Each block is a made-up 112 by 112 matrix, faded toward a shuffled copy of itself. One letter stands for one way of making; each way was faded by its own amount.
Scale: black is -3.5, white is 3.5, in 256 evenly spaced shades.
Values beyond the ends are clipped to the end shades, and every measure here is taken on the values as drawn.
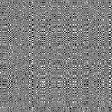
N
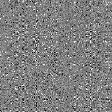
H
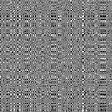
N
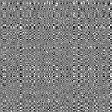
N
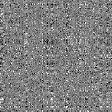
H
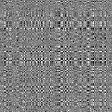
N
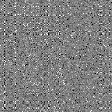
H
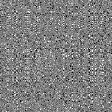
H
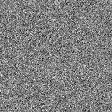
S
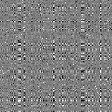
N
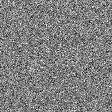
S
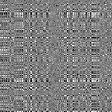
N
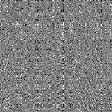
H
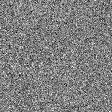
S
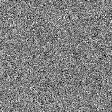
S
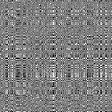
N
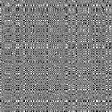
N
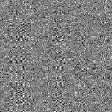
H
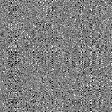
H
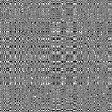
N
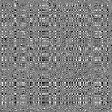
N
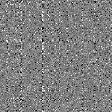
H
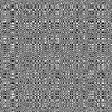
N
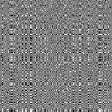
N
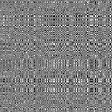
N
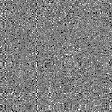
H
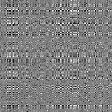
N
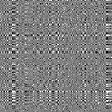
N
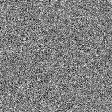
S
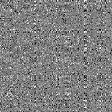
H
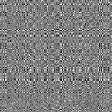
N
